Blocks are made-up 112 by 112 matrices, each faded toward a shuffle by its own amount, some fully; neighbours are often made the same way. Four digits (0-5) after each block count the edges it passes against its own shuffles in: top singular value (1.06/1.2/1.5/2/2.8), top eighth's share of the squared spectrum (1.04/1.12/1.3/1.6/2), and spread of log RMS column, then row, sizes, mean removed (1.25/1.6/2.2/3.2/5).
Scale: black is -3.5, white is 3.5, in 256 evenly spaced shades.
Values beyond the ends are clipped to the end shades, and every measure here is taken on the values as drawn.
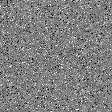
1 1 0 0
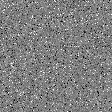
2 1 0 0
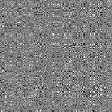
5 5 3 3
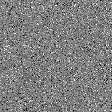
3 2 1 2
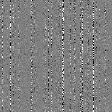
3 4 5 0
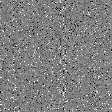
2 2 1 0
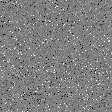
1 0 0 0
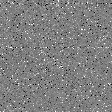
1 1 0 1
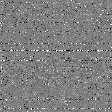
3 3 1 3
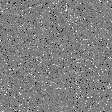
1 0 0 0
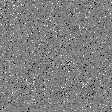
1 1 0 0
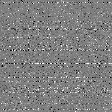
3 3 2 3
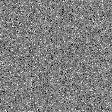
0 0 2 0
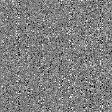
1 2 3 0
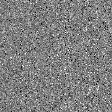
1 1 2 0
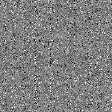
1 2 3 0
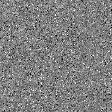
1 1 2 0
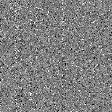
1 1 2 0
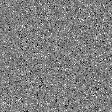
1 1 2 0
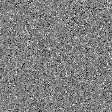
1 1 2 0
